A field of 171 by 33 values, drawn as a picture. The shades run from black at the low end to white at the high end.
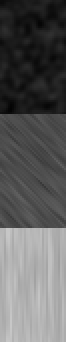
It is made of 3 by 1 panels. Panel 1,1: very low, blotchy, faint in contrast. Panel 2,1: low, slanting down to the right, faint in contrast. Panel 3,1: high, streaked downward, faint in contrast.
